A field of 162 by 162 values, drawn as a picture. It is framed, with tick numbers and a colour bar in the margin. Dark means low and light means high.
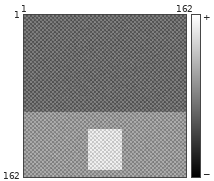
The ninth with the highest average is the bottom middle. An odd patch, higher than its surroundings, sits in the bottom middle. The bottom part is higher, past a seam about 60% of the way down.
